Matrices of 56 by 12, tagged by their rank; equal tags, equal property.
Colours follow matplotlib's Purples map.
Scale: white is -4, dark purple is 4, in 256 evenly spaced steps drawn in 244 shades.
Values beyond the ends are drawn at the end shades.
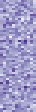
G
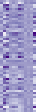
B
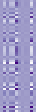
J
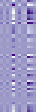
J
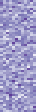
G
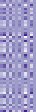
J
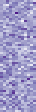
G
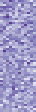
G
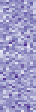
G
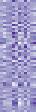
B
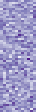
G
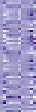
B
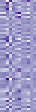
B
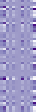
J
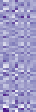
B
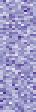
G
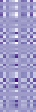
J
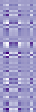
J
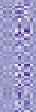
B
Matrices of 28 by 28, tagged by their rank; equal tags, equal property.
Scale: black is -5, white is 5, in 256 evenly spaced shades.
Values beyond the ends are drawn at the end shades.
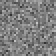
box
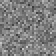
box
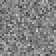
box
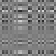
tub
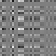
tub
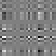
tub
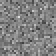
box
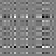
tub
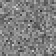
box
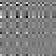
tub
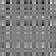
tub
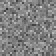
box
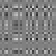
tub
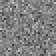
box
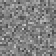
box
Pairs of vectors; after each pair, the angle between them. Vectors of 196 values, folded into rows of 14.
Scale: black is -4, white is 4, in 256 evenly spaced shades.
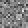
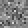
partly opposed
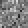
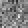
nearly opposite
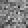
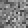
nearly parallel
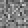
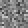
orthogonal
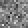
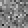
nearly opposite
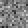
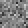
orthogonal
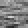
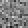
partly aligned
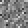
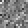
nearly parallel
